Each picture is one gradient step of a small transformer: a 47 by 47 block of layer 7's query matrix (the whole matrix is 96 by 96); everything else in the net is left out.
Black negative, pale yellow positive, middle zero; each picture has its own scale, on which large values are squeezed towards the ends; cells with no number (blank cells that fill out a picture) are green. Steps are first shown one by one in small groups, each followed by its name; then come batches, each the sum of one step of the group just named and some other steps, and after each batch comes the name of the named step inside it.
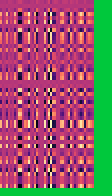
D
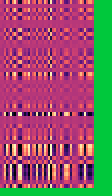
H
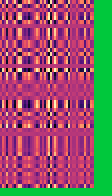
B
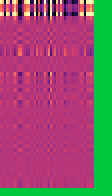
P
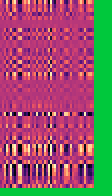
H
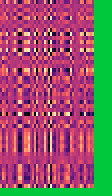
D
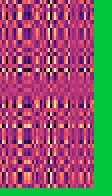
B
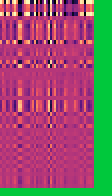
P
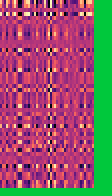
P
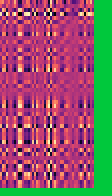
P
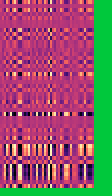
H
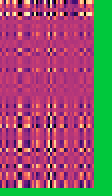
P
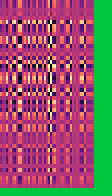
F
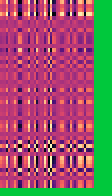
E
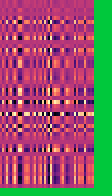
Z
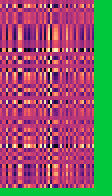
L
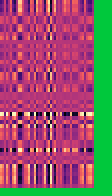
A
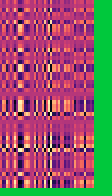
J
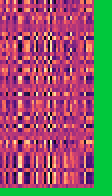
L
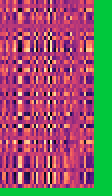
L
